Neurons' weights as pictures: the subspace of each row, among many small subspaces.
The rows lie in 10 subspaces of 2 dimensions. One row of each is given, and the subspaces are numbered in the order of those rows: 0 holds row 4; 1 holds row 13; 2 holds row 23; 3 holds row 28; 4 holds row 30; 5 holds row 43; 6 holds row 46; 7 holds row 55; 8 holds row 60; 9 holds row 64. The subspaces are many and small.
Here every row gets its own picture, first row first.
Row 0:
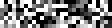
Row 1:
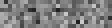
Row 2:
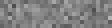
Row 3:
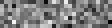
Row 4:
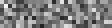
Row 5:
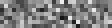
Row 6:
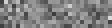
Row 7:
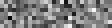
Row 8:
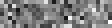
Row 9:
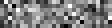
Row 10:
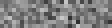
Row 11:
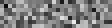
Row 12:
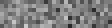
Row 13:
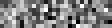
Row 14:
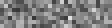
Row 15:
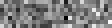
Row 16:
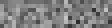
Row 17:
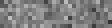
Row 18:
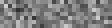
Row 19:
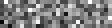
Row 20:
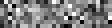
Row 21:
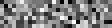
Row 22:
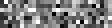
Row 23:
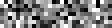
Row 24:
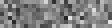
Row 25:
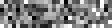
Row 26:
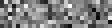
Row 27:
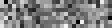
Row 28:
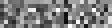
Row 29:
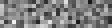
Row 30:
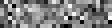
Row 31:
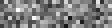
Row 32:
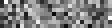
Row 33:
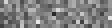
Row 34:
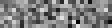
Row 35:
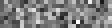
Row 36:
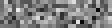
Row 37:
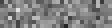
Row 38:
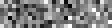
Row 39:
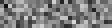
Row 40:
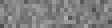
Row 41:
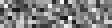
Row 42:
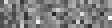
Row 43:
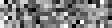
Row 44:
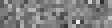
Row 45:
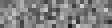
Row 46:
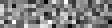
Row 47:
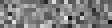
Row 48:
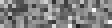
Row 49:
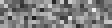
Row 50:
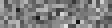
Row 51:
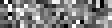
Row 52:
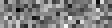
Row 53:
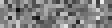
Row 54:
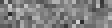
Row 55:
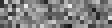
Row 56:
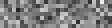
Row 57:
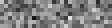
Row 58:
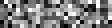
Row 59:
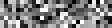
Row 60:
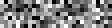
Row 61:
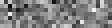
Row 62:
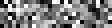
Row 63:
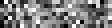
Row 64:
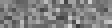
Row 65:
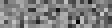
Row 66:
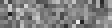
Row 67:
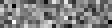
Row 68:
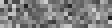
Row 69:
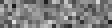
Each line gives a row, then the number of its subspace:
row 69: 6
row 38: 5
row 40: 3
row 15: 3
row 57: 8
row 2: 4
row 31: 8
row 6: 7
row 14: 2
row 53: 2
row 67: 6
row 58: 6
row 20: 4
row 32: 7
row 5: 2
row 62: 9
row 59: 8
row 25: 3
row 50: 2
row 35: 9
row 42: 7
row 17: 5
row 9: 4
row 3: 6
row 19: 6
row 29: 6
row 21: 0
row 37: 2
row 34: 9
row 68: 7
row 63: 5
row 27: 5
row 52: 8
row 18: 0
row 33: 7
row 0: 0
